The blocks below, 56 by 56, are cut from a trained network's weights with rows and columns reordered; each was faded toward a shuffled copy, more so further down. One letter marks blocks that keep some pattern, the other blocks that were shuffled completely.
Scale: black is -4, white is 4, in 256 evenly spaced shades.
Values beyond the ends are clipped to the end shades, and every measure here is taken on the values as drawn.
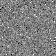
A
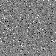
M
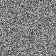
M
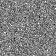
A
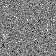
M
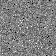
A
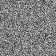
A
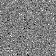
M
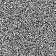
A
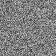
M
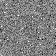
A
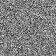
M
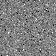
A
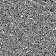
A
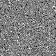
A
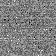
M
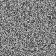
M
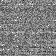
M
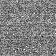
M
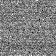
M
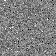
A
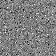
A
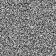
M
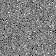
M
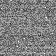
M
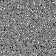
A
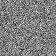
A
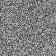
M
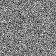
A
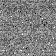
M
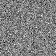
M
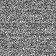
M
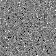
A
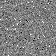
A
